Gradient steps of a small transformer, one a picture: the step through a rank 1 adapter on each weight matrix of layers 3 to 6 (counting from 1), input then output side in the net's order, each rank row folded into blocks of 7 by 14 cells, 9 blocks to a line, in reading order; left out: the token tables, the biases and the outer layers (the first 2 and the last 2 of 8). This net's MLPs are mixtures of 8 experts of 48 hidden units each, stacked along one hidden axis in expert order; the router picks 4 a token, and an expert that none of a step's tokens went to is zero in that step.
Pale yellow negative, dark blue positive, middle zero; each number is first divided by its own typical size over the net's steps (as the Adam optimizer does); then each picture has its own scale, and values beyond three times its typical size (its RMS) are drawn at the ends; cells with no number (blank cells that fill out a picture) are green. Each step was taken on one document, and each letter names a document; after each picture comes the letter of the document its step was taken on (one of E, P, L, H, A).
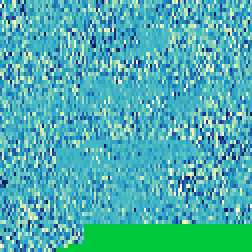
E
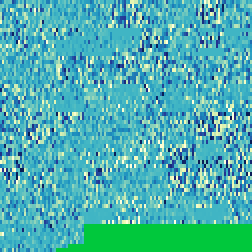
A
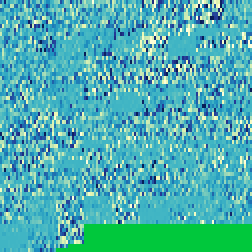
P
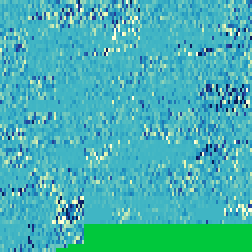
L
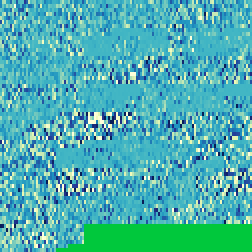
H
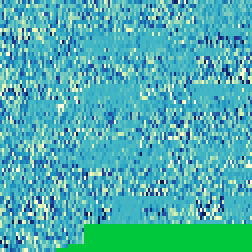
H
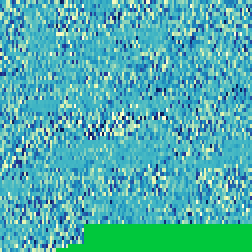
E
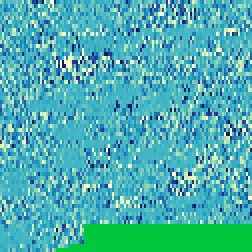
P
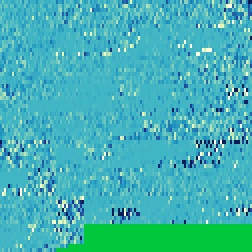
L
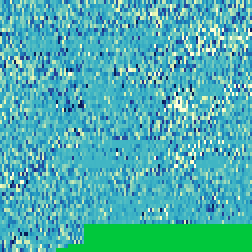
E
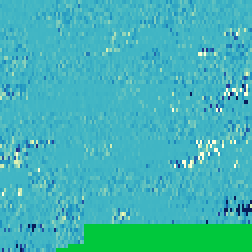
L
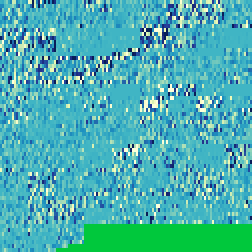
A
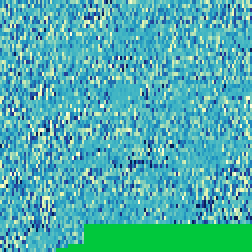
A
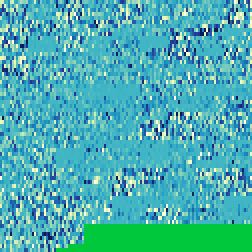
H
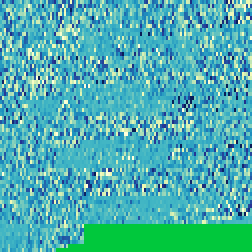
E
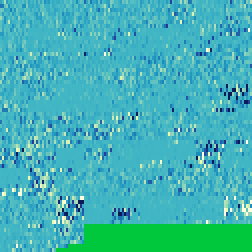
L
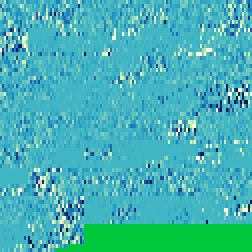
L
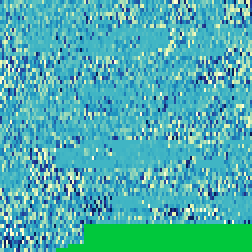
H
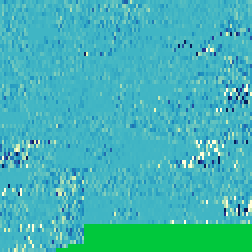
L
